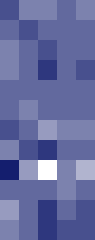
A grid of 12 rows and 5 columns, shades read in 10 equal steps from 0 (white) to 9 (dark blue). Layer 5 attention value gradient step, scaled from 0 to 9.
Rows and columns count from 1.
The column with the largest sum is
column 3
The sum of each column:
71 70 72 70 70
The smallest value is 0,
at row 9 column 3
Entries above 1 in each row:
5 5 5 5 5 5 5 5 4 5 5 5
